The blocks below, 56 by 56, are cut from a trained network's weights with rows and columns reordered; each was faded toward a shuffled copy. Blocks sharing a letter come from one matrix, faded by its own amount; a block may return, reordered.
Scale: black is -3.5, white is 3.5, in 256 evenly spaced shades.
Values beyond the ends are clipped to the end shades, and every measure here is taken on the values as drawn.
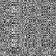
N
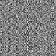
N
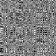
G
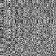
N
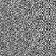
N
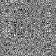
G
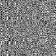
G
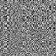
N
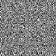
G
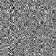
G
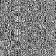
N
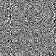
G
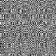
N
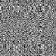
G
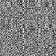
N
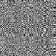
N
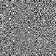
G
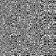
G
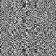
N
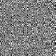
G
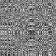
N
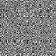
G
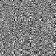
G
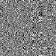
G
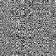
G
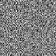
N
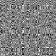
G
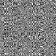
G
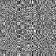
N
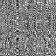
N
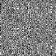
G
